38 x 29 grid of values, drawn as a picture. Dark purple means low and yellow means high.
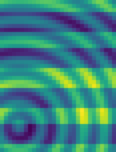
The bottom right is the ninth with the highest average. Stripes running across repeat 4 times from top to bottom. Rings spread out from the bottom left.
